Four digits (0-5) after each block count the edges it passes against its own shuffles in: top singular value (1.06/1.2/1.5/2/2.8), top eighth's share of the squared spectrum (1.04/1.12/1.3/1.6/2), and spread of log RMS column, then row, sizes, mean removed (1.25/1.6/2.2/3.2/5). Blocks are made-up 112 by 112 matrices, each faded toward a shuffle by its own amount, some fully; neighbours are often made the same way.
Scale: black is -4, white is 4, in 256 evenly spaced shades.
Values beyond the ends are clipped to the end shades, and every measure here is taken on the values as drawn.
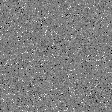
0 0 0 0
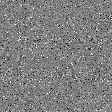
1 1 0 2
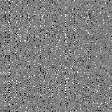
4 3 3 1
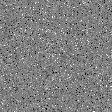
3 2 0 0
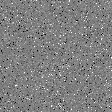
2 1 0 0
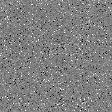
3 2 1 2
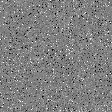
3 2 1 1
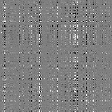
5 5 4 3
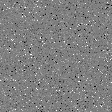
1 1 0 0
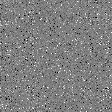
3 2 1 1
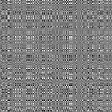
5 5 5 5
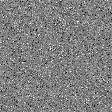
3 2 0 0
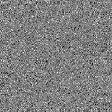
4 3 2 2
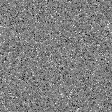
2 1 0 0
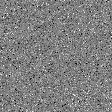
1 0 0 0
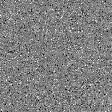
3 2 0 0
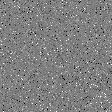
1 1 0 0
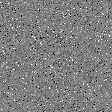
2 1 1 0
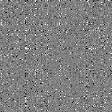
4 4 3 2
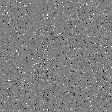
2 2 1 0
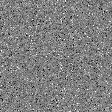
0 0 1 0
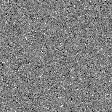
0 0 0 0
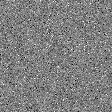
0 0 0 0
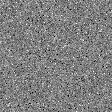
0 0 0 0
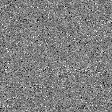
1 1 0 2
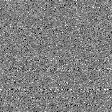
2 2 0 3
